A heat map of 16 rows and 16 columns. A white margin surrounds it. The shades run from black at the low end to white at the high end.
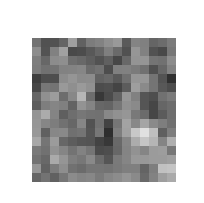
On average the colour sits 50% of the way up the scale. No row or column stands out. The bottom middle is the calmest part. The histogram is bell-shaped.
